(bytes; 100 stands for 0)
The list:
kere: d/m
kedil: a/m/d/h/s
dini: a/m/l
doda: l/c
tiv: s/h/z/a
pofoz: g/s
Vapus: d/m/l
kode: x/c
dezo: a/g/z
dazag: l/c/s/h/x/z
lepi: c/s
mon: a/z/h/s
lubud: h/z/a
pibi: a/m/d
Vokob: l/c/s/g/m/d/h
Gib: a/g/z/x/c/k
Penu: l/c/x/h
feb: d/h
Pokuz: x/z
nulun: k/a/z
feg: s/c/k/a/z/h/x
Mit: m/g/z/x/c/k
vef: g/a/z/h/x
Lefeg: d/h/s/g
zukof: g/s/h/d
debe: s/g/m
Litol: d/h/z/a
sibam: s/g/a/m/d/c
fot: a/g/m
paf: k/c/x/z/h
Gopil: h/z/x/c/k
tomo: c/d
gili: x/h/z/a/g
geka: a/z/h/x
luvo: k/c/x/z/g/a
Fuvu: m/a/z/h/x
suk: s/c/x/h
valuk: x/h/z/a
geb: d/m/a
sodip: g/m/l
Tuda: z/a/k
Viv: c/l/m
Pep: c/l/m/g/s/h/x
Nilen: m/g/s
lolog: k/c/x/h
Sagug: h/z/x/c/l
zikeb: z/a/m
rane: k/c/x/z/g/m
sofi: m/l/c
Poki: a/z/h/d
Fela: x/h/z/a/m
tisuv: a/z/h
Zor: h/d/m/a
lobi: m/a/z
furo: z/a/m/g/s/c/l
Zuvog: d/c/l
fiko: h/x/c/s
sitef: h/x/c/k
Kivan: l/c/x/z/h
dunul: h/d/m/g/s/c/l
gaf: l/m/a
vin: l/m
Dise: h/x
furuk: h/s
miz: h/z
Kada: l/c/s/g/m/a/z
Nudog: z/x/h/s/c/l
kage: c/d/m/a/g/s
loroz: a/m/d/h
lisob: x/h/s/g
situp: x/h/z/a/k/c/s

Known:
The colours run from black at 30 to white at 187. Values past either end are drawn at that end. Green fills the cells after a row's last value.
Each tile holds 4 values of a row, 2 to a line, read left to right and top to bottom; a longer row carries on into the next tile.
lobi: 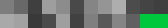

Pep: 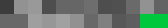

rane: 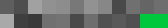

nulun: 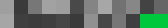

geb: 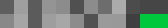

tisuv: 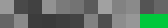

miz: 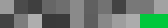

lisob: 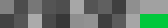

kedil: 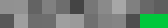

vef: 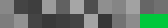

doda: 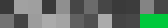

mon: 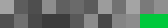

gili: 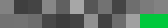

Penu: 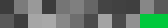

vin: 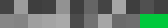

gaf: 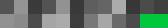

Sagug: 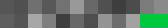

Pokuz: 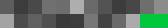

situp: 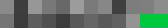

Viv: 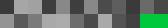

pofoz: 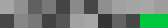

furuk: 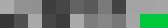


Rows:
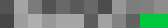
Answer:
dunul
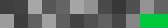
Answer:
kode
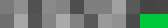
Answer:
loroz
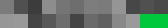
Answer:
Fuvu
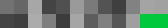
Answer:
fiko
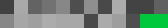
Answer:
kere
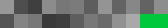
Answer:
lubud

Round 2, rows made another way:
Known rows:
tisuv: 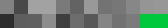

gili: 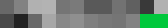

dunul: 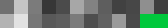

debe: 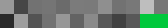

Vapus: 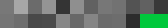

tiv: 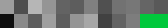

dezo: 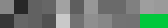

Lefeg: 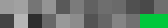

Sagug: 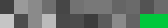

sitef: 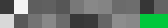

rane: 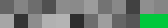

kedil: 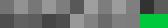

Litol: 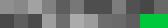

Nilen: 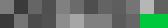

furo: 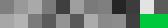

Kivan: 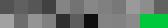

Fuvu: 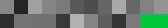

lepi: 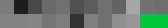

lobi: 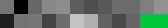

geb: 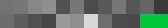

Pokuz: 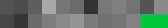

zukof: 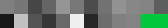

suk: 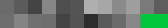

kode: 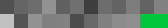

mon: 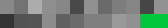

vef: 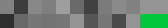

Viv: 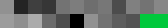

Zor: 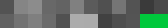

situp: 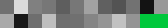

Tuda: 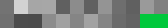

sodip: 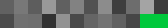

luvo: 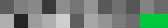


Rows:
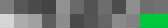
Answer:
doda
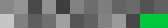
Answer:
Zuvog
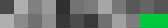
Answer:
Nudog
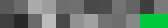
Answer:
valuk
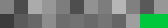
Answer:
geka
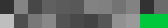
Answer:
fiko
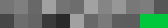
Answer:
loroz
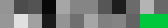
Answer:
Kada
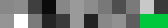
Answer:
Vokob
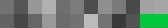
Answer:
zikeb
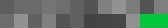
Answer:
Dise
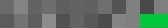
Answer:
furuk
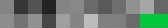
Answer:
kage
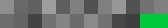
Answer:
kere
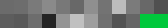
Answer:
pibi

